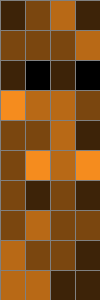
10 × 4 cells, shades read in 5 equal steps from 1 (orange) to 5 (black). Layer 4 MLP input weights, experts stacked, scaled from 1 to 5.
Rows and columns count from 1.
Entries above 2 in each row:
3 3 4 1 3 1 4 3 3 2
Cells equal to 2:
10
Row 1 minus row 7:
1 -1 -1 0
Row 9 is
2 3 3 4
